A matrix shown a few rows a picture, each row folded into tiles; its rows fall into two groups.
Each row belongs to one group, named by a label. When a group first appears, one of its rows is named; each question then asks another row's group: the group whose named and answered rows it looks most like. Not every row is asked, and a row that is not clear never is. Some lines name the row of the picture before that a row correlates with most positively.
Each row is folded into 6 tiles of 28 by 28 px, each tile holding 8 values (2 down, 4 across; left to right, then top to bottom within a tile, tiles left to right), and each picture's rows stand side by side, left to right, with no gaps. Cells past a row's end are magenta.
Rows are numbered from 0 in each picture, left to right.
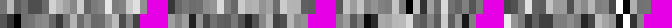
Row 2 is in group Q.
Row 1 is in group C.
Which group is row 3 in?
C
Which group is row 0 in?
Q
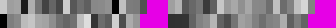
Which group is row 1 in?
Q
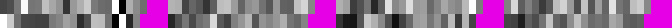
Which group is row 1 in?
Q
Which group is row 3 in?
Q
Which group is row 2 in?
Q
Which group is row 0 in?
C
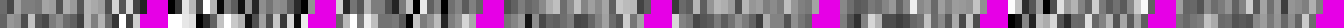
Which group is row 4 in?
C
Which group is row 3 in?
C
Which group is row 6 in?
Q
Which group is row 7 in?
Q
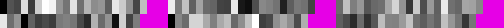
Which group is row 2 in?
Q
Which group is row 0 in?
C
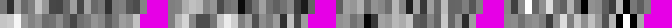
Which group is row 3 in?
C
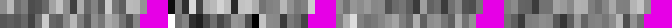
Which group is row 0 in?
Q
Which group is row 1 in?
C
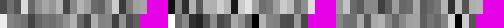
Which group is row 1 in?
C
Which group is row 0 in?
C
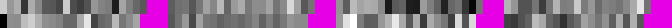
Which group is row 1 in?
C
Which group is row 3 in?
Q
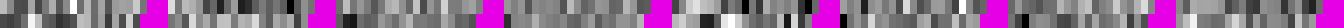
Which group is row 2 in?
Q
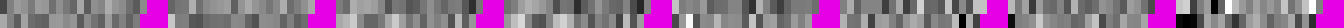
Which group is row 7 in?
Q
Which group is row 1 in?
C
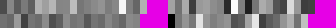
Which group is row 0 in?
C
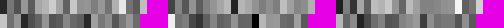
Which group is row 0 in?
C
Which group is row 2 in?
C
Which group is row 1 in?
C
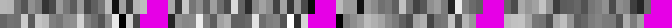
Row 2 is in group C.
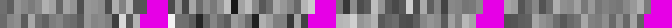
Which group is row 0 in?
C
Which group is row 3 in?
Q
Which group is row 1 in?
C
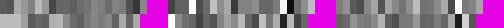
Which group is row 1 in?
C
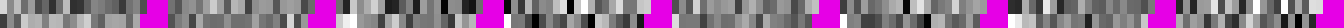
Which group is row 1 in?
C
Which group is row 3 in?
C
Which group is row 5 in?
C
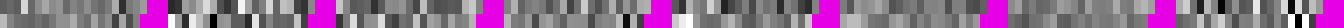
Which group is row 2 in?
Q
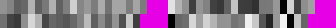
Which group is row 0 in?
Q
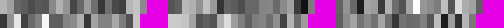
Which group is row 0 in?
Q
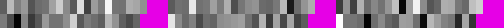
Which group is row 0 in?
Q
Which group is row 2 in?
C
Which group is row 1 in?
C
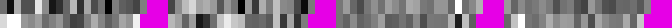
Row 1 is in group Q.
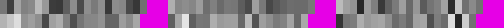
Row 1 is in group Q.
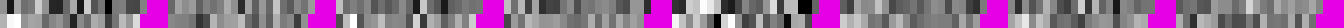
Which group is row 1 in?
Q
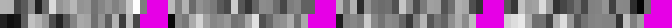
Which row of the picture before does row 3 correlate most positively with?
5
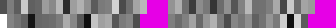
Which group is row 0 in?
C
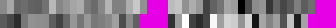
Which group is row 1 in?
Q
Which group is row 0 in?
Q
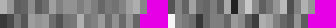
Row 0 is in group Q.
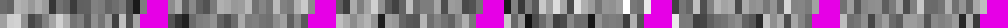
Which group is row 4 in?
C
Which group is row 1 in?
Q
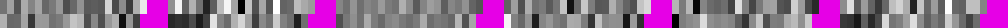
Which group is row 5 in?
Q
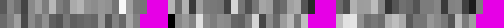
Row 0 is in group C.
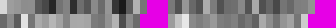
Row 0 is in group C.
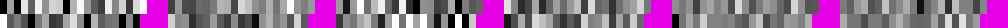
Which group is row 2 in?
C
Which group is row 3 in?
Q
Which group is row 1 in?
C
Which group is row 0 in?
C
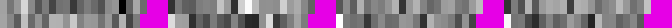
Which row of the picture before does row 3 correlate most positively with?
0
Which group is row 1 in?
C
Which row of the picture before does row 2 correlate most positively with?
0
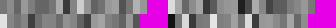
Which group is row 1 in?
Q
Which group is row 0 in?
C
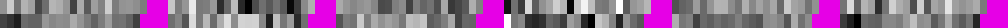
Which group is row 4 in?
C
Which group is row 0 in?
Q
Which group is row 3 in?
C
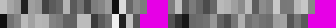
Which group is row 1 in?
Q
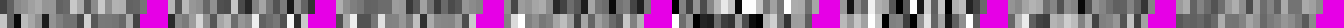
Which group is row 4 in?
C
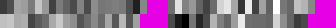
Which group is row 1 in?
Q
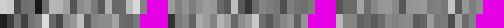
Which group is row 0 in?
Q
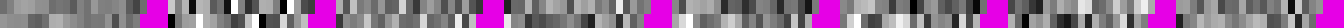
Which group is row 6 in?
Q
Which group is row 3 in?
C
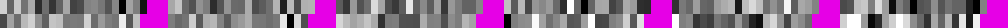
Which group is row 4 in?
C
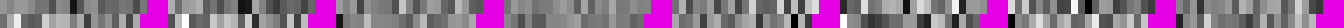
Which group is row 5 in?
C
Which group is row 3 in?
Q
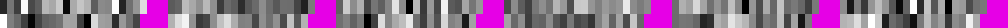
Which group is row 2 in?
Q
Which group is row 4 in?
Q
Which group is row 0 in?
C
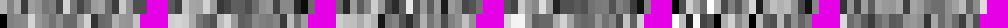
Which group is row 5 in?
C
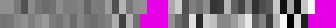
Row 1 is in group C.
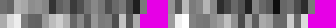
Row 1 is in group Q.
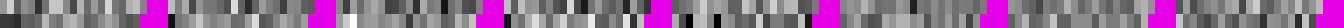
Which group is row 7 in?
C
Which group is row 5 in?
Q
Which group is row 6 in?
Q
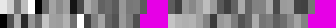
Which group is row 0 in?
Q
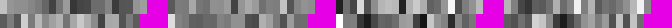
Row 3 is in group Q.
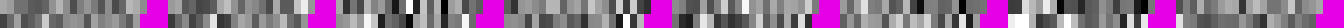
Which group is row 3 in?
C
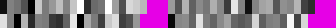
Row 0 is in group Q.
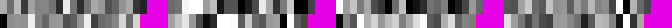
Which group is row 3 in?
C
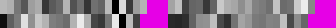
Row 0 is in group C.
